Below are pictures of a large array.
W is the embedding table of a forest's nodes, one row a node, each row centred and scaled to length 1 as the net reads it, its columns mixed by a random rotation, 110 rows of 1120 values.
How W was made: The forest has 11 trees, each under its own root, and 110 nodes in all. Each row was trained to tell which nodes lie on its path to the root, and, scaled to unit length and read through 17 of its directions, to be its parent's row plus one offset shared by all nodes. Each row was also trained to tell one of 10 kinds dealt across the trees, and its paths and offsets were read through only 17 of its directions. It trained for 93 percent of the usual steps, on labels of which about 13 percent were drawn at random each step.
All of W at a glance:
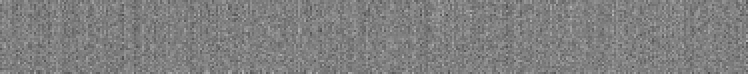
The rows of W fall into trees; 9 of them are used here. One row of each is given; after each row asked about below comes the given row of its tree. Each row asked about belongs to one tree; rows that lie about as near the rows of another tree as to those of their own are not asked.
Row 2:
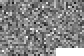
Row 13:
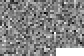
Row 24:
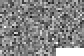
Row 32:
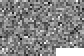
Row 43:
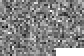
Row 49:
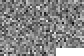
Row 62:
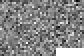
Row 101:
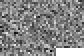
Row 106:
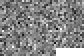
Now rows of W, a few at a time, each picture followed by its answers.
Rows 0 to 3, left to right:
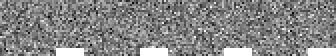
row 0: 101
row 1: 13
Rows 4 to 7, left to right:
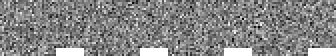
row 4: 24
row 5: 43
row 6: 49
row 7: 43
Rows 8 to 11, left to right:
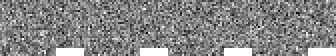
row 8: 24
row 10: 43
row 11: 13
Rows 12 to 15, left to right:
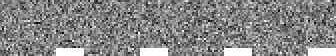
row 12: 49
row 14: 43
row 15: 101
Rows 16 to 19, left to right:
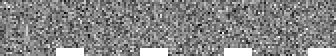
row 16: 101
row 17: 49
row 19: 2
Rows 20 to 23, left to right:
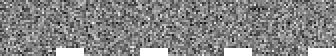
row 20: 49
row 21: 49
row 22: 49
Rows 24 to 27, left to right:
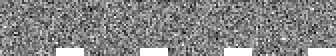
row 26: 101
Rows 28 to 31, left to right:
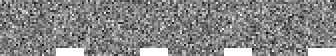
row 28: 2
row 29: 13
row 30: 2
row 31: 101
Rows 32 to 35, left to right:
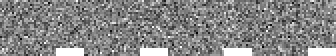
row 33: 62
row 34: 2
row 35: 43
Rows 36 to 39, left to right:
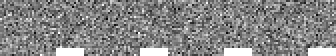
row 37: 13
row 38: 32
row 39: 13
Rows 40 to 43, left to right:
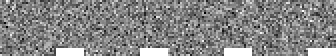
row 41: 49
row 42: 43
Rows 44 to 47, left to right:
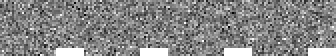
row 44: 2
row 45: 49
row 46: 43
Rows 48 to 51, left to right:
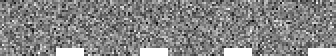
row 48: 24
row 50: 43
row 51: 13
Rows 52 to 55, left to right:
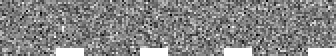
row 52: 2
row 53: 49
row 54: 2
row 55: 62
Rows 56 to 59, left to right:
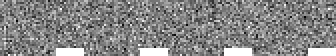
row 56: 43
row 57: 32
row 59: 62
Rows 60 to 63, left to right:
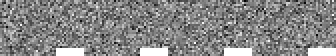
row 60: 43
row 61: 13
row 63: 13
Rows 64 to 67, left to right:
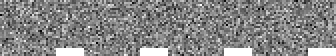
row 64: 2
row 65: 62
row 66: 106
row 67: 13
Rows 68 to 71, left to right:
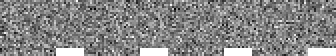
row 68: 101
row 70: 43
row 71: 106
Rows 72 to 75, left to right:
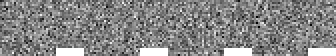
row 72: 24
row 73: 32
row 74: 24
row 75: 13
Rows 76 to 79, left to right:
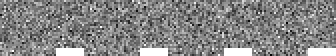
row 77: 101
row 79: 2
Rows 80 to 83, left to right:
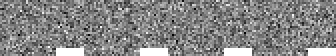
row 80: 49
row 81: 2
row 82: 62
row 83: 24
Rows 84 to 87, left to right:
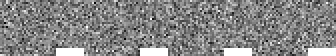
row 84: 13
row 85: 13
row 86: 43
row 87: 32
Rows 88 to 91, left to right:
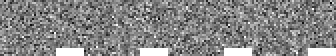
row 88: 13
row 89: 49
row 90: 32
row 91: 24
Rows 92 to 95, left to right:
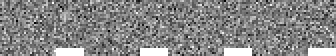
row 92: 2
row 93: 43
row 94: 106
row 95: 62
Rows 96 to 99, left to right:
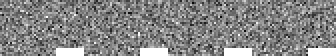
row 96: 2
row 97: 13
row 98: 49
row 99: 43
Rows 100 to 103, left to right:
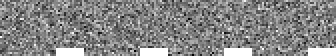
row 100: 62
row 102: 32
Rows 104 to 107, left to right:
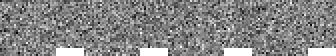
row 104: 101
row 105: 101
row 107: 32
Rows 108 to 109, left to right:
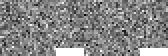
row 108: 2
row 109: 2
